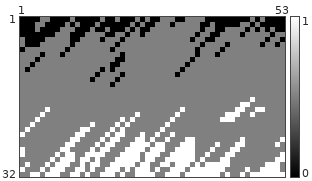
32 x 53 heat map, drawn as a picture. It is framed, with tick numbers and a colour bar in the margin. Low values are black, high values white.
The ninth with the lowest average is the top left. Values rise toward the bottom. The middle left is the smoothest part. The grain runs diagonally up to the right.
